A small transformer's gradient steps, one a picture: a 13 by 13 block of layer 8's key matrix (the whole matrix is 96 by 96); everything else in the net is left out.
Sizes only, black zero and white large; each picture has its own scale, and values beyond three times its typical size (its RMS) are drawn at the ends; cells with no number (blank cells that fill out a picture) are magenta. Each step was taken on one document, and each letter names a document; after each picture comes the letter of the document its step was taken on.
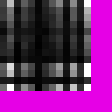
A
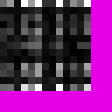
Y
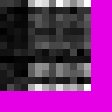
Y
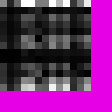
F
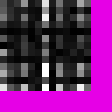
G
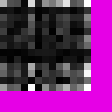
Y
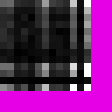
A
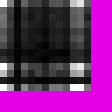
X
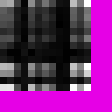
A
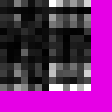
G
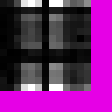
F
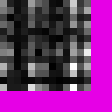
A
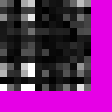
X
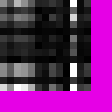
G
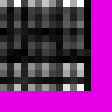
Y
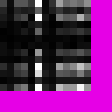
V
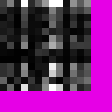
F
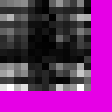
A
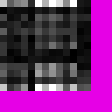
Y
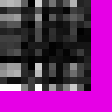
X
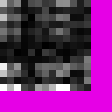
X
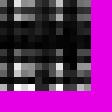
V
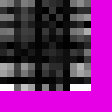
A
